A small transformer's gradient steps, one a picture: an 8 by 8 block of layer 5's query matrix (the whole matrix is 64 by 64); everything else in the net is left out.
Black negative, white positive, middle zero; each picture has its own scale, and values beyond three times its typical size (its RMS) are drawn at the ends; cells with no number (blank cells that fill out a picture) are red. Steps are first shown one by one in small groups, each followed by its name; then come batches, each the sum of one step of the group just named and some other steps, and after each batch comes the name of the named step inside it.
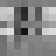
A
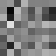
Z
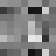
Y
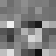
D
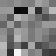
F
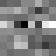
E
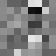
F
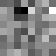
A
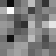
E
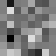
D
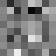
Y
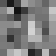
Y
